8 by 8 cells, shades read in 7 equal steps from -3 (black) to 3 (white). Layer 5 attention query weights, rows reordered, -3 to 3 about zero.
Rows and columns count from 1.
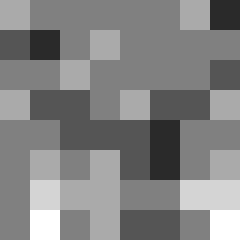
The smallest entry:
-2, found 4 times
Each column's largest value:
1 3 1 1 1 0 2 3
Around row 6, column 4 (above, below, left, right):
-1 1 0 -1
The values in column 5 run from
-1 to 1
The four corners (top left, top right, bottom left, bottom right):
1 -2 0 3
